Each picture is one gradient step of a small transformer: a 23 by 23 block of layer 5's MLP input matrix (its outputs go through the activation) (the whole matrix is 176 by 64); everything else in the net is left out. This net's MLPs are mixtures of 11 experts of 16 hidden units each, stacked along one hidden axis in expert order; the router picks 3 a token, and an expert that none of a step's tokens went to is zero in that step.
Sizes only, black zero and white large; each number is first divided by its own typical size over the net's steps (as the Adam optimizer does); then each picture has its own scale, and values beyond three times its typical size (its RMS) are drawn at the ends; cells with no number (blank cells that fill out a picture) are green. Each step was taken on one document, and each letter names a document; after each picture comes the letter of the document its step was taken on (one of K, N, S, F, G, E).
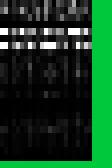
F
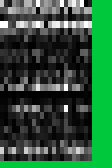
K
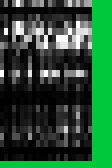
F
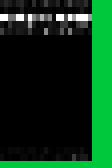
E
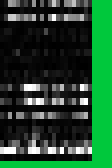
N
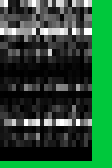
K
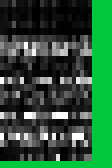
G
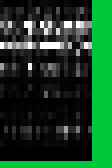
F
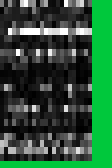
K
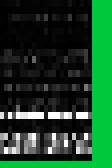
N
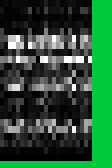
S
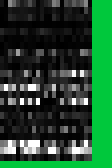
N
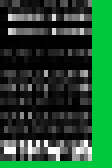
N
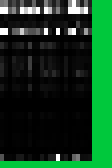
F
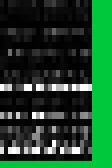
N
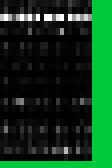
E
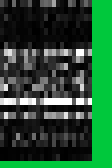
G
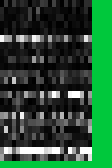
G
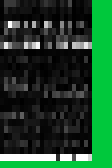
G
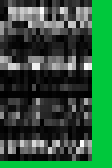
K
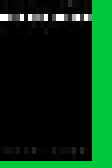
E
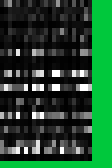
N
